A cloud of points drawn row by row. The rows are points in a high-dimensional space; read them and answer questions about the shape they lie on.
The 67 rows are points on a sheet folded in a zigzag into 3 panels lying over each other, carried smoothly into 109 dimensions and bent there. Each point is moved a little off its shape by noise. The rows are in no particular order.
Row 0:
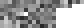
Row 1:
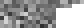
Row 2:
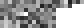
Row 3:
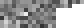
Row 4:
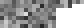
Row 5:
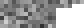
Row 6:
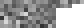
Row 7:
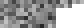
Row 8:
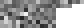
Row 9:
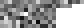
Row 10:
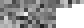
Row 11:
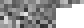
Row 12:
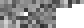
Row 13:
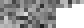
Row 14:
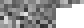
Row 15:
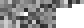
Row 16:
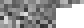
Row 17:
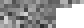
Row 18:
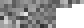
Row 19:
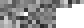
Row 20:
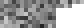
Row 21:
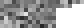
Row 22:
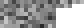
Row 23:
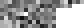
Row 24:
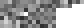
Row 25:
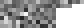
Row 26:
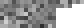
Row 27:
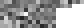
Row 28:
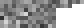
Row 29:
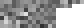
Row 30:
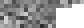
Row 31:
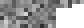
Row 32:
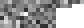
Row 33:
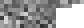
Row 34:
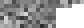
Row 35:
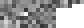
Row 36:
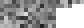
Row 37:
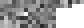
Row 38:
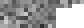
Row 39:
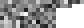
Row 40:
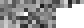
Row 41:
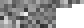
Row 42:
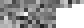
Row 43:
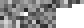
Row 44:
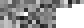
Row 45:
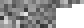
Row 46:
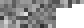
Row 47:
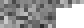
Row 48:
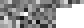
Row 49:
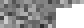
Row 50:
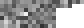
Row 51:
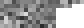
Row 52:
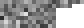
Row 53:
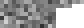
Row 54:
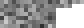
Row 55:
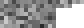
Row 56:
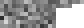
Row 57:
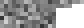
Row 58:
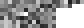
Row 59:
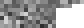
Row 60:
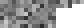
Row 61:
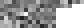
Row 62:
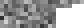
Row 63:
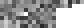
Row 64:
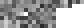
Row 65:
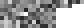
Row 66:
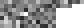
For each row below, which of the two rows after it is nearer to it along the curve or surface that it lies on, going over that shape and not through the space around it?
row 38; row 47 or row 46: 47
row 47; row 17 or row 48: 17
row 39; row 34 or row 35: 35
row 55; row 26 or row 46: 26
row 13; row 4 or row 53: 53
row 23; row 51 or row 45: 51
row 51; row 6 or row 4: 6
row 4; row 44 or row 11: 44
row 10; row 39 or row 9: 9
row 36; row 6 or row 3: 6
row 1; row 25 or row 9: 25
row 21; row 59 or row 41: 59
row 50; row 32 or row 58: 58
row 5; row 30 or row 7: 7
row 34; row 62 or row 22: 22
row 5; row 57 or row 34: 57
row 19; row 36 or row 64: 64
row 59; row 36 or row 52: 36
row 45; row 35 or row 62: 62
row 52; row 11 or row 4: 4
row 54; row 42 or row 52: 42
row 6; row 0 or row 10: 0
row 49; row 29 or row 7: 7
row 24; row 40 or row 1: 40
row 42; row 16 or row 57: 16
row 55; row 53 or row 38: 53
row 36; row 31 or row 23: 23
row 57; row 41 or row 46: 41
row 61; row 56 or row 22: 22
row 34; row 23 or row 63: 23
